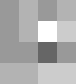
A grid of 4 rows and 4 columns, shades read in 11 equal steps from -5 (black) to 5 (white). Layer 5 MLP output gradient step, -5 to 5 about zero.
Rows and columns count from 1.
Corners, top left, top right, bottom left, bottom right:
1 2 2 3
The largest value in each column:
2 2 5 3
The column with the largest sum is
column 4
